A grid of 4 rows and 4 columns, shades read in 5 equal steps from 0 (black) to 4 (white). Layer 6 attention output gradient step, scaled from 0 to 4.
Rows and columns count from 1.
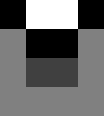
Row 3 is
2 1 1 2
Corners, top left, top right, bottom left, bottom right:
0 0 2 2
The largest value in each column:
2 4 4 2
